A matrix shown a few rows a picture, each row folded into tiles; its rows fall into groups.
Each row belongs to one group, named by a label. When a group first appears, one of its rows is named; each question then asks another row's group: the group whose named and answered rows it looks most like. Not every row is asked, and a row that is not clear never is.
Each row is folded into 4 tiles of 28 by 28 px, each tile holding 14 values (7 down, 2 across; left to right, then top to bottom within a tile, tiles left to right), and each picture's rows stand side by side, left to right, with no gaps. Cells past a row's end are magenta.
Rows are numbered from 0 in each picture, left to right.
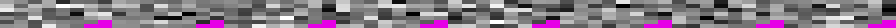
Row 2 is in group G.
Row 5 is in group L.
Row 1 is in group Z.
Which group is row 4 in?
Z
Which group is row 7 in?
G
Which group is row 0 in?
Z
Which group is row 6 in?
L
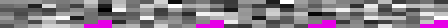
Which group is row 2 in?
L
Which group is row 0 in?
G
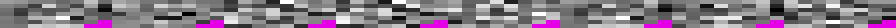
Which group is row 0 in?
G
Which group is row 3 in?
L
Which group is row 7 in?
Z
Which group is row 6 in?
G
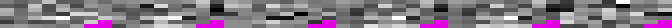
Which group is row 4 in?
G
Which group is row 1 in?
G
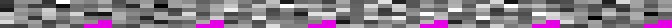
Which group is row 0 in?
L
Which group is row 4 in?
Z
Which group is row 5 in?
L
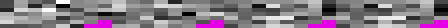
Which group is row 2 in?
G
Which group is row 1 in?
Z
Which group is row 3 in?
G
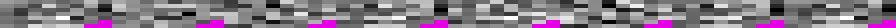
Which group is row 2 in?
L
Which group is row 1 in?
Z
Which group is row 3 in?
G
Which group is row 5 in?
L
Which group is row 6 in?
G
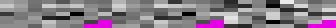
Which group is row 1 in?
Z
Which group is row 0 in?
Z
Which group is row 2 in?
L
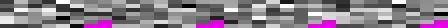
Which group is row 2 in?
Z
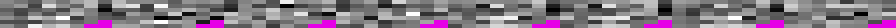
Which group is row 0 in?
G
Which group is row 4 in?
G
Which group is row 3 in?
L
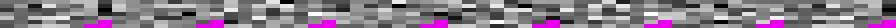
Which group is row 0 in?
G
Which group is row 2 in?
Z
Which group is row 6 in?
L
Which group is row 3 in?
L
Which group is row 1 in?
Z
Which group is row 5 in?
Z
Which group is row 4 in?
Z
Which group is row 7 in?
G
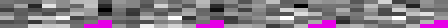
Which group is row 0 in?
G
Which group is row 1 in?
G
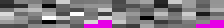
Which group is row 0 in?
L
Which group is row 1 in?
L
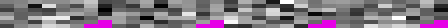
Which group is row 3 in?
G
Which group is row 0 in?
G
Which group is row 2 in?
L
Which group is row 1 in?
L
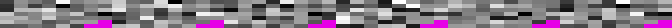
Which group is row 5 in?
L
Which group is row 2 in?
L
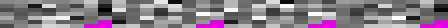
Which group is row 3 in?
G
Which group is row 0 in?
G
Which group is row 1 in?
Z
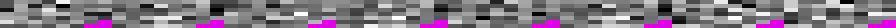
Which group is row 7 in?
Z
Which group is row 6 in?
Z
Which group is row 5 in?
G
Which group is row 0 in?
L
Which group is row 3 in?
G
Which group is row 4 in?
L
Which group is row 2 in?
L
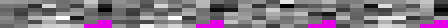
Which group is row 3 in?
G
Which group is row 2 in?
L
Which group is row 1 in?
G
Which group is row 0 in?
G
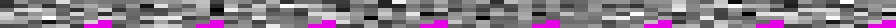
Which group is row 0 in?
L
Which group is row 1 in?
G
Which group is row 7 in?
L
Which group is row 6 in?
Z
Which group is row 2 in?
Z
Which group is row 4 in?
L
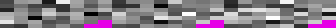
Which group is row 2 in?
L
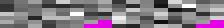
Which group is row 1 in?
L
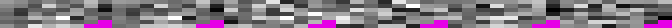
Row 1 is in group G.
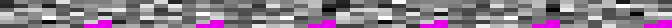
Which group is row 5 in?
Z
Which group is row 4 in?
G
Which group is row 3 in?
L
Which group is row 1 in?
Z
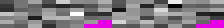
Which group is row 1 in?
L
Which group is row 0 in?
L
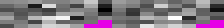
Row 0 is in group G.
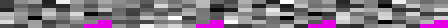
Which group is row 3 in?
L
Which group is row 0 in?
L
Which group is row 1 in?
G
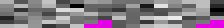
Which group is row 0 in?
Z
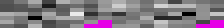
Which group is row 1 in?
Z
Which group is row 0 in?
L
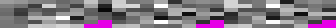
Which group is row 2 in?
Z
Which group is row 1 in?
Z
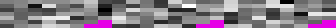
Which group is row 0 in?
G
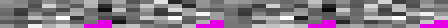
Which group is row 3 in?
Z
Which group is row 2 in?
G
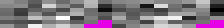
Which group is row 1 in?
G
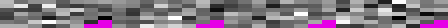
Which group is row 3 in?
L
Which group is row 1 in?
G
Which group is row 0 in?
Z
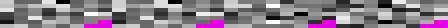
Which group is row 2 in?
Z
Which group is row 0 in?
Z
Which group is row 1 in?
Z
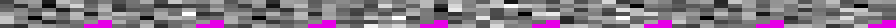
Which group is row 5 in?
Z
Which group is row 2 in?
L
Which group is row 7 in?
Z
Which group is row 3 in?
G
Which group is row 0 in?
L
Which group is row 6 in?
L
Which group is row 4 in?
Z
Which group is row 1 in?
L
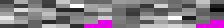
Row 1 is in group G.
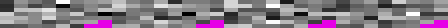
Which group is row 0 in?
L
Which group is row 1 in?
Z
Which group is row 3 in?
L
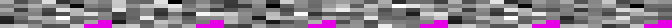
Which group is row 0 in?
Z
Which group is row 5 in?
Z
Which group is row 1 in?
Z
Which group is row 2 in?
L
